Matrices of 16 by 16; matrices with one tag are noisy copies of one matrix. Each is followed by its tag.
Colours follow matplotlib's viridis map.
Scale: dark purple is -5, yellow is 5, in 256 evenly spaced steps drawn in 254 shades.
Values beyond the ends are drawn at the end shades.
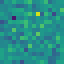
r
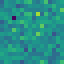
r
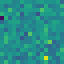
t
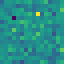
r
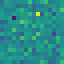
r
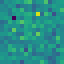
r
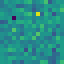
r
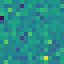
t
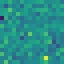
t
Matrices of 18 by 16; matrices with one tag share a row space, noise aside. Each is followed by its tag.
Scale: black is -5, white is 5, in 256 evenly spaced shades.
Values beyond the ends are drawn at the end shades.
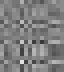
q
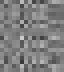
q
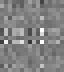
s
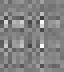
s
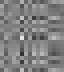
q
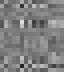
q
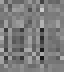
s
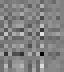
s
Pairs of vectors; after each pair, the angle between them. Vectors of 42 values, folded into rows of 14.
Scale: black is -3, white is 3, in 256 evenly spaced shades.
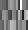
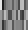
partly aligned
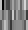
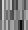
partly opposed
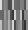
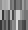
orthogonal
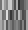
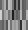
partly aligned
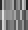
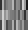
nearly parallel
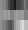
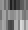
nearly parallel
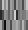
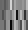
partly aligned
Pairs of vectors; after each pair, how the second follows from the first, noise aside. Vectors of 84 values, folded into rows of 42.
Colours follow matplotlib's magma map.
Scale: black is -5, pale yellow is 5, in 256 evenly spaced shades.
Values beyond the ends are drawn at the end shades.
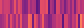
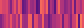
copied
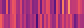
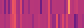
partly zeroed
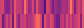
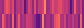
negated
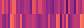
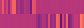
partly zeroed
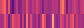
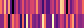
scaled up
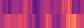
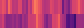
negated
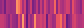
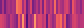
copied
